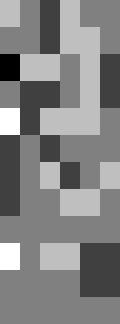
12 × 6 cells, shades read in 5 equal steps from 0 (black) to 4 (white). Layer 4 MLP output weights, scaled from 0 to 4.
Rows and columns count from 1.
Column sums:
24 23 24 28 27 21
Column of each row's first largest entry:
1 4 2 5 1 2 3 4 1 1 1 1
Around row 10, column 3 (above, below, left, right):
2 2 2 3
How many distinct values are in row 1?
3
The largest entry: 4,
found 2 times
